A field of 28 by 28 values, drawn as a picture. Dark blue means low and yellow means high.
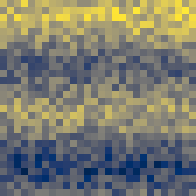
Odd rows or columns: none. Stripes: horizontal, repeating 2 times. Slope: up to the top. Ninth with the highest average: top right.
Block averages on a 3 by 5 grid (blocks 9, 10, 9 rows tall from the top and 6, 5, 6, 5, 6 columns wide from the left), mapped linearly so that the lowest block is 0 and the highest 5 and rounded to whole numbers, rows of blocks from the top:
4 4 4 4 5 | 3 3 3 3 3 | 0 0 0 0 0
